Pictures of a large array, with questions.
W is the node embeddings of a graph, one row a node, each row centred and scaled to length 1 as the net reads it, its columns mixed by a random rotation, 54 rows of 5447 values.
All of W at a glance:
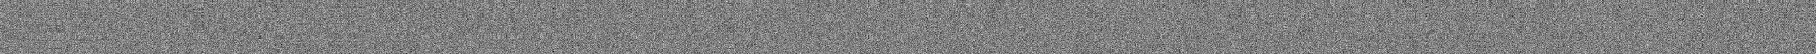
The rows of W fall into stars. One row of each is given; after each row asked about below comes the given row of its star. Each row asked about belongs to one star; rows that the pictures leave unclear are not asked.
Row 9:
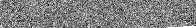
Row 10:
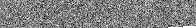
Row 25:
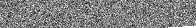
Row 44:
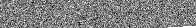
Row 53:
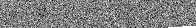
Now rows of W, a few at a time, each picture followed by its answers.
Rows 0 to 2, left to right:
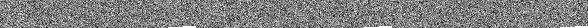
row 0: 44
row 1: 44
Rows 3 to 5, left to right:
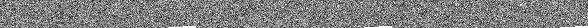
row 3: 25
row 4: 44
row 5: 25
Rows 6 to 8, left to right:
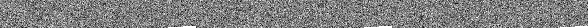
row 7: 44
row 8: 9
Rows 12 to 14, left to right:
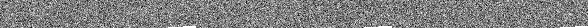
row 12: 9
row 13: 53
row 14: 10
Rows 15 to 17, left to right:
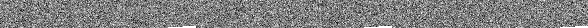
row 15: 9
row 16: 53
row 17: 10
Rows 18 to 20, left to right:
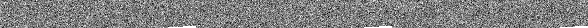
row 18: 25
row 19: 25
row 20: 53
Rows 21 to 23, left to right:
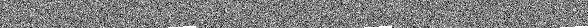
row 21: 9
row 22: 9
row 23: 44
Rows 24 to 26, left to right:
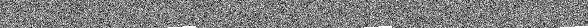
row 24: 9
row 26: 9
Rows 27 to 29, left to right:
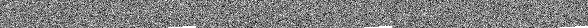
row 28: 25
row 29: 9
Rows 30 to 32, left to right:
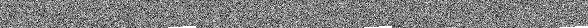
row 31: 25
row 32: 9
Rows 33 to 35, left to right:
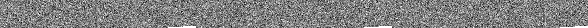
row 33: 44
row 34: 53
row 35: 44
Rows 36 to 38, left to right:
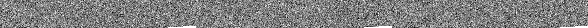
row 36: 44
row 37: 44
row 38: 44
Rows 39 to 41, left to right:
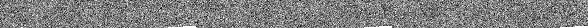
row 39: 9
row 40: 25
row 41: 53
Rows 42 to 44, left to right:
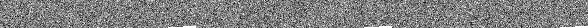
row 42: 10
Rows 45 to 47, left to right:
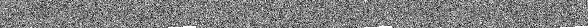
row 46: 44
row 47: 53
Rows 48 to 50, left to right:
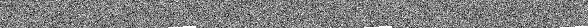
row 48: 25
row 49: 53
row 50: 44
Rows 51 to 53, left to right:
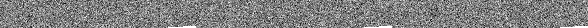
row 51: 9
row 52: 9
